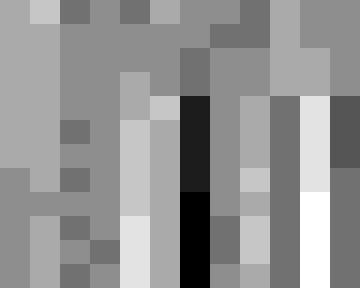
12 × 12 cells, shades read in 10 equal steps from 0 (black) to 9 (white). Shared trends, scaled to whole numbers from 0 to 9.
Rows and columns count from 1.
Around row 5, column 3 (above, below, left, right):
5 4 6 5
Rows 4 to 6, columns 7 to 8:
4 5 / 1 5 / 1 5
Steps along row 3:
same down same same same down up same up same down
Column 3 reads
4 5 5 5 5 4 5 4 5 4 5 4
